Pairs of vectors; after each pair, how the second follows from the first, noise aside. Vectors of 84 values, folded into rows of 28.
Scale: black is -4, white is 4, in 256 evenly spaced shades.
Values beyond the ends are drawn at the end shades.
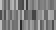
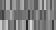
shuffled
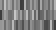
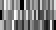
scaled up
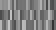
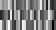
scaled up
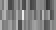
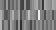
shuffled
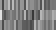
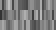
sign-scrambled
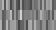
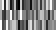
scaled up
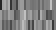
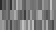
sign-scrambled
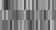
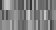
negated
